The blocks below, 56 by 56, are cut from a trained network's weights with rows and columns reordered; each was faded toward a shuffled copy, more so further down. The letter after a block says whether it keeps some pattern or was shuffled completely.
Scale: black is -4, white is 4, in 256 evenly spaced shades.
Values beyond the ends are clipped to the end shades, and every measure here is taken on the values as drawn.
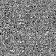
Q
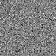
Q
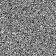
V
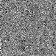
Q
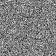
V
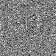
Q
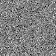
Q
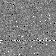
Q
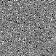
Q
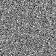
V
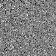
Q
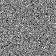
V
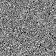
V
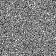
V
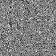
Q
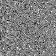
Q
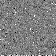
Q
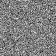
Q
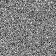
V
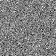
Q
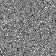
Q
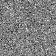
Q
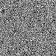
V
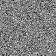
V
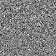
Q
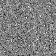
Q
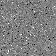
V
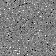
V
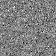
V
